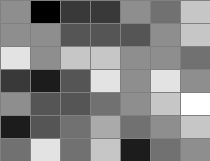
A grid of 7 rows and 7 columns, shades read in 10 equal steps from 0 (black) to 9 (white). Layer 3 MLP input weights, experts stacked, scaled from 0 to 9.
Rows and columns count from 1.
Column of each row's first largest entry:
7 7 1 4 7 7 2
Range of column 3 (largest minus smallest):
5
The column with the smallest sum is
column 2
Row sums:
25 31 41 32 36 30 33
